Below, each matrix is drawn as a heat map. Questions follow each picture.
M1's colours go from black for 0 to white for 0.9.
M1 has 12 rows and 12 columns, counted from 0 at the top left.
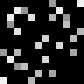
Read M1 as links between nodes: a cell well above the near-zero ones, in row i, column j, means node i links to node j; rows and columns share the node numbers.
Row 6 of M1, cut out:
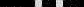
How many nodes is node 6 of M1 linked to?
2
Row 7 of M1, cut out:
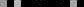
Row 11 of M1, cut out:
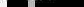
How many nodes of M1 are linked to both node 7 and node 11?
1
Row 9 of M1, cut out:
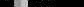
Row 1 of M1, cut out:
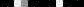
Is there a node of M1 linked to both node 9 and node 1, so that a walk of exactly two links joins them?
yes
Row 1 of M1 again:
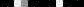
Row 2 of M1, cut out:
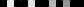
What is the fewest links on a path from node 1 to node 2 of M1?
1
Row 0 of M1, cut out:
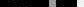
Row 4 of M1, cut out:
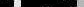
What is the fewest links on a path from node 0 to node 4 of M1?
2
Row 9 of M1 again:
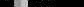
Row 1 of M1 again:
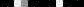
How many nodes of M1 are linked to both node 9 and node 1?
2
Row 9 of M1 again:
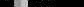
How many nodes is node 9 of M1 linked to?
2
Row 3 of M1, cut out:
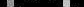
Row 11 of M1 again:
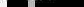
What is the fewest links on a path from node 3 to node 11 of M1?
4
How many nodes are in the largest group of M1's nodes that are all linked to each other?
2
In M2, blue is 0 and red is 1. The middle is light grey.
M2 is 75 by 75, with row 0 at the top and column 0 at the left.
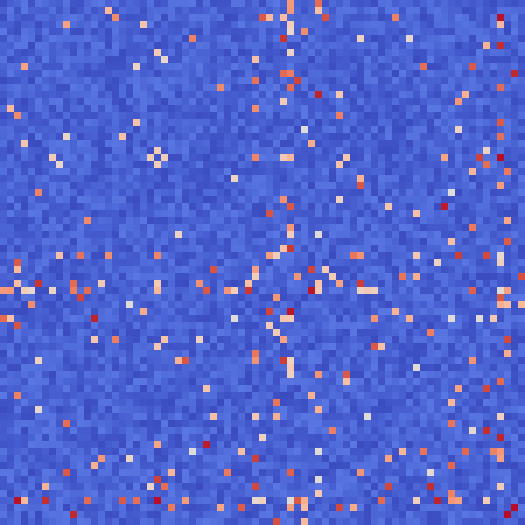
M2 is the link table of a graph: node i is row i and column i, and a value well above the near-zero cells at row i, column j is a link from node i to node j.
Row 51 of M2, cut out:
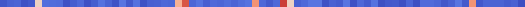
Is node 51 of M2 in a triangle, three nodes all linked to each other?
yes
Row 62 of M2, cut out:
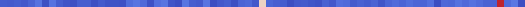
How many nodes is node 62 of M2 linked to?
2
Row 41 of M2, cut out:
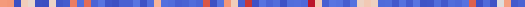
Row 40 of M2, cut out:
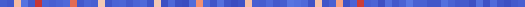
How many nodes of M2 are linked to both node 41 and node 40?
5
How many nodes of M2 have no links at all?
0
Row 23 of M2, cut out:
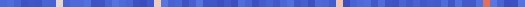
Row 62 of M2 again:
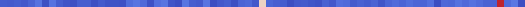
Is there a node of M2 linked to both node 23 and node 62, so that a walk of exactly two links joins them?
no
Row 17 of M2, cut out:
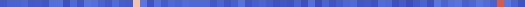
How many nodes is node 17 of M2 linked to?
2
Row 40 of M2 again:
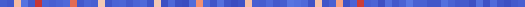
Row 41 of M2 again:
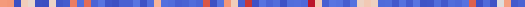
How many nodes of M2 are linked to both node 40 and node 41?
5
